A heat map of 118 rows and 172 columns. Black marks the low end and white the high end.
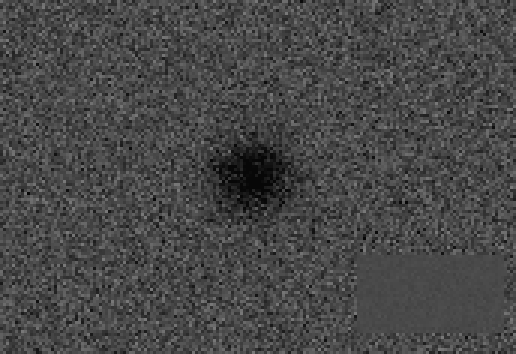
Average level on the scale: 30%. Odd patch: calmer, in the bottom right. Calmest part: bottom right. Ninth with the lowest average: centre. Stripes: none. Dips: one, in the centre. Mirror symmetry: none. Slope: none.
